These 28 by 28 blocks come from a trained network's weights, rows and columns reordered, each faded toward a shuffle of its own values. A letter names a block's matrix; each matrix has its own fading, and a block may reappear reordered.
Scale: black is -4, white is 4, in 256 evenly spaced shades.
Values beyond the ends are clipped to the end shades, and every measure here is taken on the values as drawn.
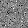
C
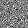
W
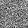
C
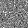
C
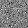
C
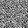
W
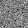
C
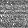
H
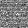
H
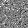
C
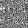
W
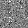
C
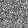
C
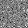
W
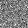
C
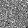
C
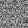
W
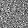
C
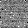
H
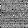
H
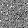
C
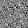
W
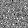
C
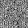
W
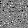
C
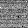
H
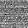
H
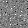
C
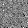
C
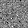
C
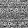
H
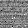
H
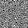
C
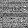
H
